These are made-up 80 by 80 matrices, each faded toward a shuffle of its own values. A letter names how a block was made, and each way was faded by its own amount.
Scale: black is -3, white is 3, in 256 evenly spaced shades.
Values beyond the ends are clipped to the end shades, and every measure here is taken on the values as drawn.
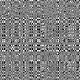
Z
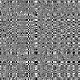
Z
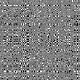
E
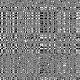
Z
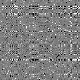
E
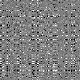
E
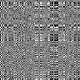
Z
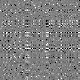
E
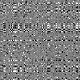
E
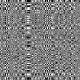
Z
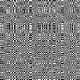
Z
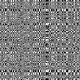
Z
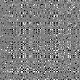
E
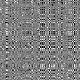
Z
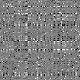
E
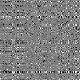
E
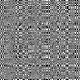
Z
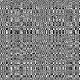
Z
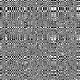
Z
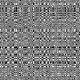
Z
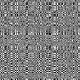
Z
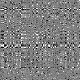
E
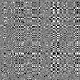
Z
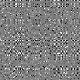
E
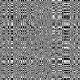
Z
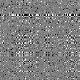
E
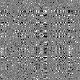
E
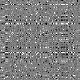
E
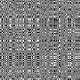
Z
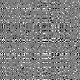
E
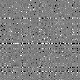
E
